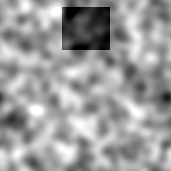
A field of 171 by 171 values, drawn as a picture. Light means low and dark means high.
The top middle is the ninth with the highest average. An odd patch, higher than its surroundings, sits in the top middle. Values change most from cell to cell in the top middle.
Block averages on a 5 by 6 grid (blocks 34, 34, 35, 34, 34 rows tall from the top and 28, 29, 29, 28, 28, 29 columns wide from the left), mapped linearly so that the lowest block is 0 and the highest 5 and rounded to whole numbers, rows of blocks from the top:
1 0 4 5 1 2 / 1 1 3 4 1 1 / 1 1 0 1 2 3 / 3 0 0 1 0 1 / 0 1 1 1 2 1
